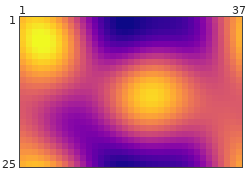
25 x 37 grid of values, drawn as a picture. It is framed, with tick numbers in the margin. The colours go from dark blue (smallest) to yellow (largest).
Stripes: none. Lone odd cells: none. Ninth with the highest average: top left. Calmest part: middle right. Ninth with the lowest average: top middle.
